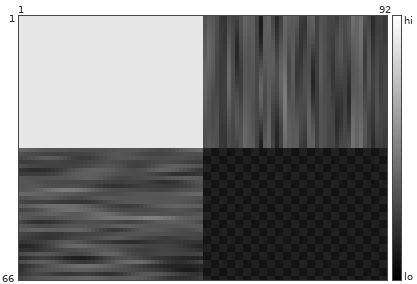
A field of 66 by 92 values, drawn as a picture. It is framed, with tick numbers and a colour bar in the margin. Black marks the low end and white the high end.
The table splits into 2 rows of 2 panels. Panel 1,1: very high, flat. Panel 1,2: low, streaked downward. Panel 2,1: low, streaked across. Panel 2,2: very low, checkered, faint in contrast.
